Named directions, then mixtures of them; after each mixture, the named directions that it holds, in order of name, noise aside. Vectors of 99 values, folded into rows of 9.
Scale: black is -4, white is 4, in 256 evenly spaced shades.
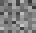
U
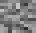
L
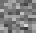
L, U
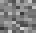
L, U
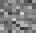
L, U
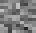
L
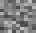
L, U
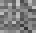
L, U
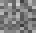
L, U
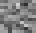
L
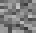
L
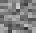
L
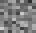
L, U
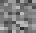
L, U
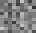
U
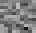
L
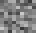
L, U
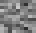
L
